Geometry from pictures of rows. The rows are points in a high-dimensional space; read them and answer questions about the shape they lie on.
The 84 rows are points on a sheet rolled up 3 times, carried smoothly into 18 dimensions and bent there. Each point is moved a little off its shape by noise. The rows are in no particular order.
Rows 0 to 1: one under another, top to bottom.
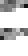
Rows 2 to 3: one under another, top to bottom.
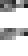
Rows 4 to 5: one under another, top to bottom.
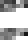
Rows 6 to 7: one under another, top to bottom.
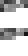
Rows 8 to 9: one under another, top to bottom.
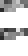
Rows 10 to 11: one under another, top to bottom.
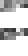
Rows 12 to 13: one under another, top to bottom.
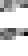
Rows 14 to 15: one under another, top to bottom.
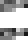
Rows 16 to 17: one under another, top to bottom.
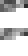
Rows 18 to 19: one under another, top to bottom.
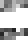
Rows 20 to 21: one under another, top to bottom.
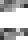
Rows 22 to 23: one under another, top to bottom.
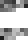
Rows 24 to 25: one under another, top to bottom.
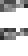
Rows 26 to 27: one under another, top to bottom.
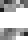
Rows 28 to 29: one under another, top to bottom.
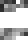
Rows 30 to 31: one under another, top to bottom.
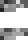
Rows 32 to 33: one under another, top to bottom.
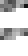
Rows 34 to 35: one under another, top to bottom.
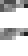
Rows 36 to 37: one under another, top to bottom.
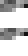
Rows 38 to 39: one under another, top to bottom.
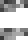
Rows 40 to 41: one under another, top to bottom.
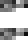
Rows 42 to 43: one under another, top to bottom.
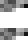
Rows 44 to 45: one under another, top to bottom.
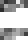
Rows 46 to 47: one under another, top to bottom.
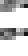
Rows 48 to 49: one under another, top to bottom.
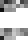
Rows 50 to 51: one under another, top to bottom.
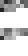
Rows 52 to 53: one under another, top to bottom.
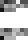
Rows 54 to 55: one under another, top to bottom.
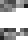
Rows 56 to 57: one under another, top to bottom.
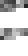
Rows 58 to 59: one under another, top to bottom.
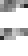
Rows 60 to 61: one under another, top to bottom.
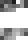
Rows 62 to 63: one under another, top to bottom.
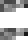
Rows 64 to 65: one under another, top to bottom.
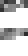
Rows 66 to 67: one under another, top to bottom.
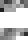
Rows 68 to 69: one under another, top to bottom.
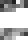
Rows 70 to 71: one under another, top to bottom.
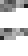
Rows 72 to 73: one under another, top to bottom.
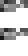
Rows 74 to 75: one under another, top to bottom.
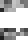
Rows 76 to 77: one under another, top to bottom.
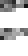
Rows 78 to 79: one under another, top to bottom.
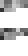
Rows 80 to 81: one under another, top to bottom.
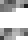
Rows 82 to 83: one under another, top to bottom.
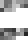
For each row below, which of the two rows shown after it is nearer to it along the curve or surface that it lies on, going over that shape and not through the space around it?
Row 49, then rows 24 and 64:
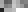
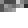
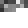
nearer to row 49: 64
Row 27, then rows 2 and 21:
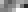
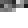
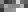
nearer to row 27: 2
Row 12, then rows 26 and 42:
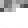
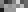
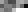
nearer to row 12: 42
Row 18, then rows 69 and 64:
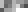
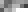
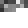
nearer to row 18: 69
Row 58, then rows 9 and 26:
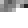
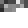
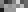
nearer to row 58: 26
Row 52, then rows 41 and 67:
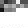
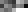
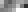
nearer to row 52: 41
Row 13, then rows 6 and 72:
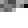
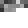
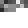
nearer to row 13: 72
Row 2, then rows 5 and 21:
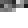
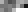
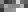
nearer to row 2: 5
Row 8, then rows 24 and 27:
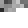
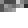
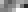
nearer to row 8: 27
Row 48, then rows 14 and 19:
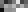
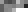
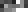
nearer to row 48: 19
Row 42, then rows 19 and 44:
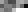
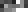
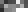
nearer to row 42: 19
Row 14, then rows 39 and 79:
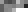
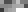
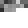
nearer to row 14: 79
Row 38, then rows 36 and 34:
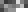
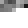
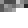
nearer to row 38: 34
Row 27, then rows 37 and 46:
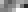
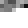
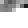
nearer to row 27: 46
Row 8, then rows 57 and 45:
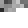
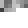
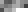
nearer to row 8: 45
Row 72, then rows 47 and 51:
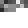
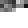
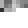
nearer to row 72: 47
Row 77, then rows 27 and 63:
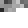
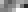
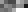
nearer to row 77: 27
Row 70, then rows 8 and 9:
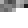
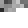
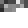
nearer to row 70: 9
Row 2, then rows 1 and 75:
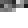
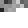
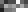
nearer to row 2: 75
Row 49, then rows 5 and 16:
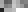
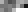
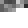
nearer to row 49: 5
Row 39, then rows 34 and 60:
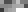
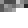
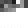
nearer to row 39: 34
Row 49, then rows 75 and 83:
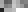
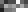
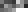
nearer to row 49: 75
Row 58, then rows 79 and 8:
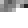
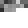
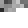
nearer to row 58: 8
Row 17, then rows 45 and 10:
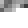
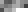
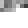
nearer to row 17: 45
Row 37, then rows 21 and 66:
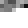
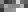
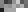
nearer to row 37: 66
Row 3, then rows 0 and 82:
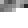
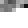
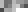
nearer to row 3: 0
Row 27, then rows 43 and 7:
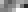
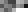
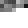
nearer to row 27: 43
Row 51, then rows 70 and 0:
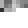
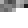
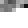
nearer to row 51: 0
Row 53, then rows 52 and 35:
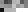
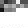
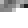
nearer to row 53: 52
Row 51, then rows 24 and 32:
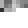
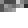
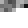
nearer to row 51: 32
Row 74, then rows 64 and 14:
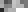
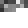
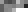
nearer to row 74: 64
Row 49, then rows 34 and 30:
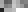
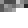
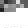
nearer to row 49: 30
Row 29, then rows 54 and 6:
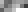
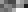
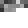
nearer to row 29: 54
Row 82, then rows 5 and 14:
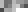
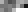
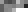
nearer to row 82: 5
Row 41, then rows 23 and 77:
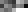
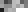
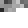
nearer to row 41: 77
